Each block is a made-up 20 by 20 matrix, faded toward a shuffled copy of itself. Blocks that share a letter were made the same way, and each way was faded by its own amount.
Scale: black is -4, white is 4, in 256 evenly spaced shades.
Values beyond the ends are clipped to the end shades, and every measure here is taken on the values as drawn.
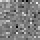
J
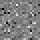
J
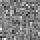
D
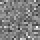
D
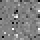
J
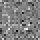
J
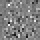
J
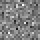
D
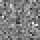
D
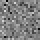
D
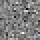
D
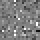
J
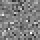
D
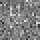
D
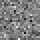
D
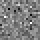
D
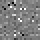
J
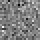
D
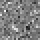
D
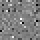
J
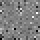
J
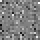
J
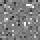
J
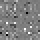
J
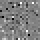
J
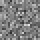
D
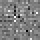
J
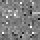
J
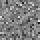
D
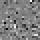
J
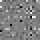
J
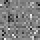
J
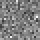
D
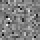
D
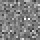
D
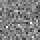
D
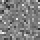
D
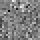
D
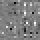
J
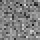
D
